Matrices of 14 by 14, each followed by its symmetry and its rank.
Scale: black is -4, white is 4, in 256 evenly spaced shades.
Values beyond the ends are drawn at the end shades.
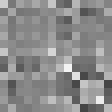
symmetric, rank three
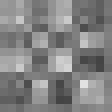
symmetric, rank two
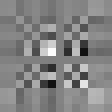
symmetric, rank two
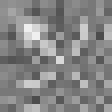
symmetric, rank three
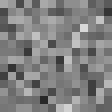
neither, full rank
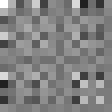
symmetric, rank two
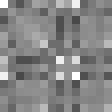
symmetric, rank three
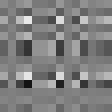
neither, rank one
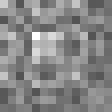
symmetric, rank two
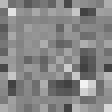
symmetric, rank three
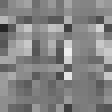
neither, rank two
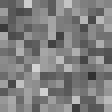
neither, full rank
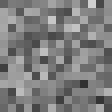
neither, full rank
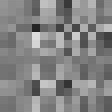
neither, rank two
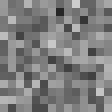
neither, full rank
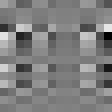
neither, rank one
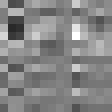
neither, rank two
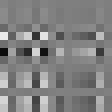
neither, rank one
